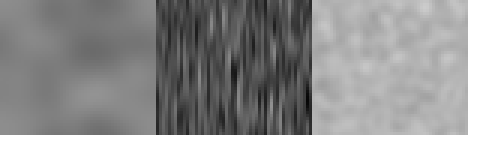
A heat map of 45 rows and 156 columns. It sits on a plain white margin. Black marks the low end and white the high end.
The table splits into one row of 3 panels. Panel 1,1: middling, smooth, faint in contrast. Panel 1,2: low, streaked downward. Panel 1,3: high, blotchy, faint in contrast.
